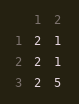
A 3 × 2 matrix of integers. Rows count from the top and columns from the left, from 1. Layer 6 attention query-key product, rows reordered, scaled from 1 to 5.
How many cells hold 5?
1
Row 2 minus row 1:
0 0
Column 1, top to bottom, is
2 2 2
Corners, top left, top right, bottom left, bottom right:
2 1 2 5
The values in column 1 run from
2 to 2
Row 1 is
2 1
